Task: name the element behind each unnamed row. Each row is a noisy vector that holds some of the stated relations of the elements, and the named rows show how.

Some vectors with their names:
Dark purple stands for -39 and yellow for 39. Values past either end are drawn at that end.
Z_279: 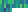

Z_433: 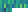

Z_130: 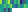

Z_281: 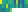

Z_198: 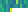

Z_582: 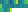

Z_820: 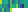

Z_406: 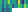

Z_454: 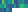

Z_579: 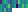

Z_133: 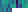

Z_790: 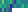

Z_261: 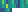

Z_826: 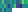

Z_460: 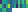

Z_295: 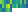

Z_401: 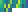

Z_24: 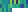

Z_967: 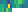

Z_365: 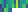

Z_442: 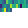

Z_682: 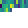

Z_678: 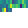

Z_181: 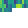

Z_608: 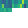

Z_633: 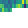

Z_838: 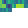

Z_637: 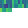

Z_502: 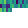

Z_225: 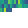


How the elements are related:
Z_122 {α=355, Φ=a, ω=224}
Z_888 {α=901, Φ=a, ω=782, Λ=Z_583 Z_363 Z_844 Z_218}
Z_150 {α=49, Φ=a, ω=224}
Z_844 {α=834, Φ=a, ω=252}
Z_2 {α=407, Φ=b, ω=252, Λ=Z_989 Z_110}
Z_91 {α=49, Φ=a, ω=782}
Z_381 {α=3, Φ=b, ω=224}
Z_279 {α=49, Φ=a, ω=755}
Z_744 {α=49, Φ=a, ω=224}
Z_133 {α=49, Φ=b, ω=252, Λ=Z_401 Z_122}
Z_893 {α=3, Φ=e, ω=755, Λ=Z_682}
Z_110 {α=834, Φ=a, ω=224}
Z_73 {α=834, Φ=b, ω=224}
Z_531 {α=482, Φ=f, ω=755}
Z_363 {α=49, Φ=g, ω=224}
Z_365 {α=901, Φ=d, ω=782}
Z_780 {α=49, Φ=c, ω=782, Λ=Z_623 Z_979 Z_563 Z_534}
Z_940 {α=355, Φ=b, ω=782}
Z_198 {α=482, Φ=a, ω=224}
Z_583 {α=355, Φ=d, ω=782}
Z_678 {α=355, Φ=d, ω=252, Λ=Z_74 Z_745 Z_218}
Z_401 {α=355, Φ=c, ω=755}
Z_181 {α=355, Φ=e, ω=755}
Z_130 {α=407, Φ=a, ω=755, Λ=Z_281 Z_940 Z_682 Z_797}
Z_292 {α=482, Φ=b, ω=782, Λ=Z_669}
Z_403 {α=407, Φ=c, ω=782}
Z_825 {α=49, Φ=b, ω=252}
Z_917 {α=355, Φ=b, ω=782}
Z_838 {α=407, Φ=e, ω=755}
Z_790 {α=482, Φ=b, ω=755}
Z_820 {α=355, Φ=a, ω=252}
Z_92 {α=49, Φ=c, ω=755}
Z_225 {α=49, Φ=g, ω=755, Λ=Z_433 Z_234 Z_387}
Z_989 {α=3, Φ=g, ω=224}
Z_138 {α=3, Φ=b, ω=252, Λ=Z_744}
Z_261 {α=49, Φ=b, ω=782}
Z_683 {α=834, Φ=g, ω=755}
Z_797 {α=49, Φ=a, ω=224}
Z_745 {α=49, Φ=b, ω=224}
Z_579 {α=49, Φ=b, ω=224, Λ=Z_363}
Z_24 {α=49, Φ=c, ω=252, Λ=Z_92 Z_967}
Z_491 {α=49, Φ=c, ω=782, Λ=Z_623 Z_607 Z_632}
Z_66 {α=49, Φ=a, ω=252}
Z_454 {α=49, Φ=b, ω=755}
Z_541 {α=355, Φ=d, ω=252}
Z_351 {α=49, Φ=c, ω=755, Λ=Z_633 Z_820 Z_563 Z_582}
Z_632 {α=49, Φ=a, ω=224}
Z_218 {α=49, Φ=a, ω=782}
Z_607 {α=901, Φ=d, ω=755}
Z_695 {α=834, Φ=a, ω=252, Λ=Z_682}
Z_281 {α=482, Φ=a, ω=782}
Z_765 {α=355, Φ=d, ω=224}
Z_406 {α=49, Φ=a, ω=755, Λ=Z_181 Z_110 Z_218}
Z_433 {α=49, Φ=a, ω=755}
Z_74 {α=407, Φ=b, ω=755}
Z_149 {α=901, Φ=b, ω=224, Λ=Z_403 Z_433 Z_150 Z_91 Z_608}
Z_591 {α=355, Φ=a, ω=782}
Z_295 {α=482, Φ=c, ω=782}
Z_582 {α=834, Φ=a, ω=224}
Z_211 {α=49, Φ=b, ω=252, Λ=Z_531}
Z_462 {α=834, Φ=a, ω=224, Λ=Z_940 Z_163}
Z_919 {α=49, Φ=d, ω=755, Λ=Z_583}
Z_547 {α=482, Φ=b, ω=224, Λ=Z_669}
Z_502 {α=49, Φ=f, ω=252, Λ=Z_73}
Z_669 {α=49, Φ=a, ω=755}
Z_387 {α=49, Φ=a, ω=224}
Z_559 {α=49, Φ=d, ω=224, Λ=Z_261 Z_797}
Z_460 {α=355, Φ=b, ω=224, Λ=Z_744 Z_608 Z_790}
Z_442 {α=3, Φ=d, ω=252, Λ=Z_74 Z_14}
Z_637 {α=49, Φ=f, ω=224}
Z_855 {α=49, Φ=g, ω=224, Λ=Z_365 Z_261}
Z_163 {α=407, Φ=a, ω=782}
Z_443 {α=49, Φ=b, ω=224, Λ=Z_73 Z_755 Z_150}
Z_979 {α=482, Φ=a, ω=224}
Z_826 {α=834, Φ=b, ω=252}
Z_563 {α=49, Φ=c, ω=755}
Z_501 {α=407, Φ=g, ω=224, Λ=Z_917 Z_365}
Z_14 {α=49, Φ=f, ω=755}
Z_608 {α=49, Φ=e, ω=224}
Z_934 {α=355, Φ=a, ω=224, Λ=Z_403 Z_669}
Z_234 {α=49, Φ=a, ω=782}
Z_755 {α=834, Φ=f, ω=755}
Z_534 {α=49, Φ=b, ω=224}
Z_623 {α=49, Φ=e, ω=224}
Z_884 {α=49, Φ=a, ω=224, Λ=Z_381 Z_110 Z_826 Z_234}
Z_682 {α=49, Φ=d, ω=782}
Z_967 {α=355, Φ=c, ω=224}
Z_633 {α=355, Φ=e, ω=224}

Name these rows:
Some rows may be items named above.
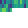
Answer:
Z_989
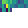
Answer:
Z_292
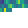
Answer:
Z_559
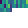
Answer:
Z_149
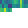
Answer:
Z_363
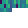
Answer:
Z_149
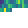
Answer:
Z_559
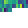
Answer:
Z_669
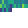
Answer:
Z_74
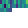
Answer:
Z_149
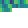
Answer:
Z_462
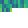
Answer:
Z_884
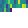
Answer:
Z_919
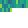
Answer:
Z_122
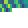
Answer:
Z_934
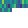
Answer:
Z_826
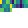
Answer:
Z_695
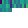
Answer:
Z_381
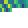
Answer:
Z_934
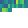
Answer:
Z_765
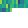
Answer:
Z_163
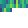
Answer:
Z_583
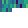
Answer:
Z_138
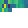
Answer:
Z_683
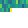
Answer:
Z_122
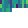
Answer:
Z_73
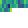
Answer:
Z_844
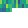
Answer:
Z_591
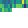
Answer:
Z_633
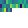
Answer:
Z_442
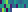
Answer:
Z_547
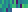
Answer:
Z_2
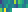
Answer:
Z_855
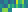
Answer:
Z_765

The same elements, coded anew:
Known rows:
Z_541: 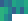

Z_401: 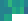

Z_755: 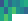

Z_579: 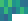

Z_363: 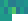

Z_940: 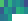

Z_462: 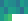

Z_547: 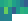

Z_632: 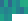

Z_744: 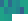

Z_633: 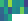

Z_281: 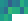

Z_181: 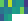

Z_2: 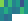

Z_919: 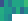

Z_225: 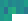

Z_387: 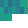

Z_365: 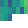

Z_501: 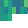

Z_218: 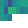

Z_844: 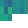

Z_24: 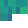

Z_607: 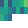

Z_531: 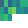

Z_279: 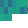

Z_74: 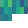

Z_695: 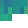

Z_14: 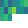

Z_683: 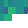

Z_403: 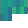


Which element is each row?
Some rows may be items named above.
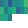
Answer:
Z_502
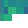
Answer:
Z_683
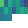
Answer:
Z_826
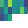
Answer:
Z_633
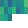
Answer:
Z_502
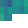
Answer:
Z_820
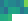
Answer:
Z_130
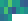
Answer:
Z_460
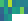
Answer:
Z_838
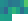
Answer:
Z_163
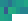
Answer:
Z_406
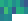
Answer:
Z_790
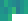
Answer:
Z_855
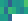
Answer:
Z_888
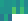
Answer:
Z_295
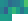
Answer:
Z_163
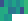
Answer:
Z_559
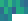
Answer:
Z_454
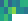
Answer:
Z_531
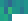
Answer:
Z_844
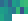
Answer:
Z_682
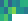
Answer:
Z_531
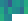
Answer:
Z_66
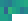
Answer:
Z_406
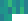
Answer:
Z_967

